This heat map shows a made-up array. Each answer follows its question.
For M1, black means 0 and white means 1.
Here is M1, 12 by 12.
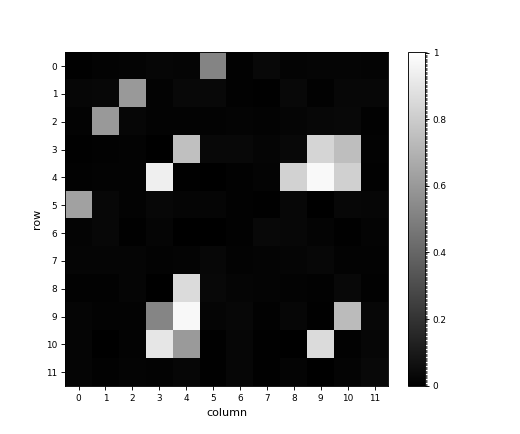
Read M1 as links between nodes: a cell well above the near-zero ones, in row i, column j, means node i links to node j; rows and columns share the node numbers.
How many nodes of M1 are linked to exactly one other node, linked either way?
5
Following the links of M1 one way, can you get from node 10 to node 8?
yes
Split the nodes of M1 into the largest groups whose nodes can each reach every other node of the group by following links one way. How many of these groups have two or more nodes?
3
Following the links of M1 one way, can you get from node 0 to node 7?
no
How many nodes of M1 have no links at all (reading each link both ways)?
3
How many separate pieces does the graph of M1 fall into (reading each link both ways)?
6
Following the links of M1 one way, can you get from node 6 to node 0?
no
